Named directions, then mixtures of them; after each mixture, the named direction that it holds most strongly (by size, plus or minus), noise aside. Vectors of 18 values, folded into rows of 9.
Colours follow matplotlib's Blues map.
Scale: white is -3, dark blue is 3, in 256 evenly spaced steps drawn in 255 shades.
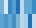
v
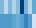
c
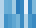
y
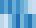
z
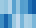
z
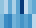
c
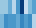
c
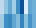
y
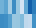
z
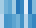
y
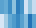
z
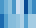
y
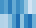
z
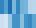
z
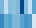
c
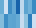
v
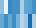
v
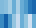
z
